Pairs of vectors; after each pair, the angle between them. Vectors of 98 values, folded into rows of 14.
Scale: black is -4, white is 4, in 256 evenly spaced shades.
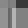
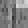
nearly opposite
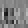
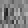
nearly parallel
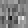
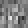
nearly opposite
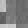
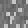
orthogonal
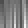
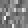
orthogonal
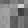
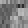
nearly opposite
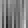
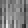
nearly opposite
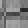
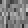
partly opposed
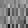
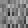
nearly parallel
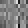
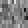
orthogonal
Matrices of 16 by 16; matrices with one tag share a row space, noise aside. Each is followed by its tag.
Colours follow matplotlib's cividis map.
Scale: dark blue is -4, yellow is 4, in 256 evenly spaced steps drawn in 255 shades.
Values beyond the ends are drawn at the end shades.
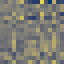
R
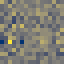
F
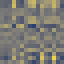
R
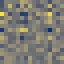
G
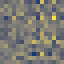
R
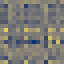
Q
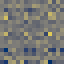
Q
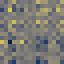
F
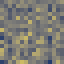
G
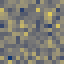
G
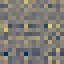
Q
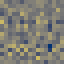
G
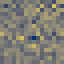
R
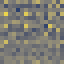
Q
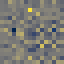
R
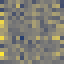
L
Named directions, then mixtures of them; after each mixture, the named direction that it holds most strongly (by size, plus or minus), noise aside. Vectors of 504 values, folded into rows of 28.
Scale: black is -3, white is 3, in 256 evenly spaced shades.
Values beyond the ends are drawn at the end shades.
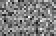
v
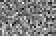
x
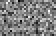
v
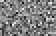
x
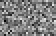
v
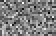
x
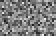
v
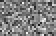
x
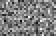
v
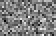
v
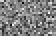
x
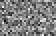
v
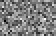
v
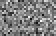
v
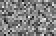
v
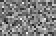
x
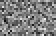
v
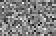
x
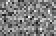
v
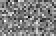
v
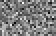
x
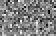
v
